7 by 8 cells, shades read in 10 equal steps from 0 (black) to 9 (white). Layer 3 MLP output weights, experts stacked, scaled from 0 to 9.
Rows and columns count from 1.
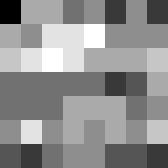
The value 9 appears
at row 2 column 5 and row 3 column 3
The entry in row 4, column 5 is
4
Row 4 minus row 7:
1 2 0 -1 -1 -1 0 4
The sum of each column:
29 37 40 41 40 30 31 34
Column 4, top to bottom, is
4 8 8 4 6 6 5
